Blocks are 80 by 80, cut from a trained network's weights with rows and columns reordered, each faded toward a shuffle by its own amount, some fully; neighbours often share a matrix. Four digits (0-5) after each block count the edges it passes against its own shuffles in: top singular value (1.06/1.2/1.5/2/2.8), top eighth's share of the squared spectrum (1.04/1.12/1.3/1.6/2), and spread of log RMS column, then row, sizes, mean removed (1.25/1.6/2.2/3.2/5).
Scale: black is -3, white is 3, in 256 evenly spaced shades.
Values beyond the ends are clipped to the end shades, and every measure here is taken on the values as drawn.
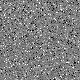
1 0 0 0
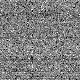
2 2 1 0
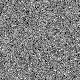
0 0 0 0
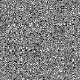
3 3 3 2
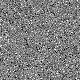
0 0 0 0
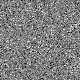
0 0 0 0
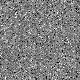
0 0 0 0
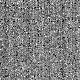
3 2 0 1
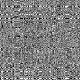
4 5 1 3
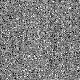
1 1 0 1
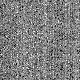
3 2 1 1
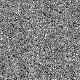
1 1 0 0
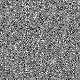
2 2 1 0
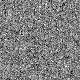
0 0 0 0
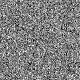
2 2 0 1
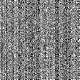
4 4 2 3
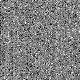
2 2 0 0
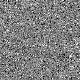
2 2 1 1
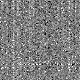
3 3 1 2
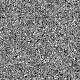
1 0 0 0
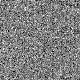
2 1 0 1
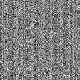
3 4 0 2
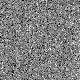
1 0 0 0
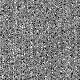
2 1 0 0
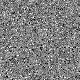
2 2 0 1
